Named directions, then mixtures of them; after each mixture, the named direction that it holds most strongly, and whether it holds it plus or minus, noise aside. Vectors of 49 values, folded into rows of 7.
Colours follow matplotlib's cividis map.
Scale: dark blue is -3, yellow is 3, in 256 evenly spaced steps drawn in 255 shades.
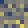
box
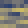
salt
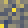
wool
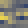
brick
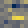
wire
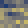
salt, plus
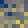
box, plus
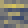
salt, minus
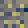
box, plus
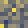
wool, plus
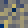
wool, minus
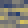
salt, plus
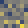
box, plus
